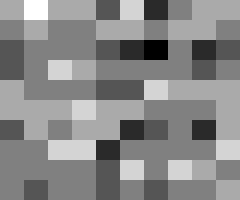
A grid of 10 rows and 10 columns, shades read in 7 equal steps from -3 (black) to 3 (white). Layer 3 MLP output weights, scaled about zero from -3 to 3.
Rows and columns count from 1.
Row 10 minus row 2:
0 -2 0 0 -2 -1 -1 -1 -1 1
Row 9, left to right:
0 0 0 0 -1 2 0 2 1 0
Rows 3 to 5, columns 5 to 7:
-1 -2 -3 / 0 0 0 / -1 -1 2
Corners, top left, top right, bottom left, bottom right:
1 1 0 1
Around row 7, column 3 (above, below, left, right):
1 2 1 1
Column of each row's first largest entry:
2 2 2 3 7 4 2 3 6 10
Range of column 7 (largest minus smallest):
5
